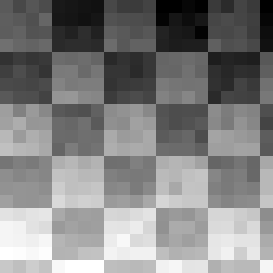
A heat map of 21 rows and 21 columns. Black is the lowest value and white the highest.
The field is checkered. On average the colour sits 50% of the way up the scale. No lone cell stands out from its neighbours. Values rise toward the bottom.
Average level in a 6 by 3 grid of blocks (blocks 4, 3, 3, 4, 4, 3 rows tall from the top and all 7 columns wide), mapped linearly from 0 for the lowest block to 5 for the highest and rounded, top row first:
100
111
222
333
444
555
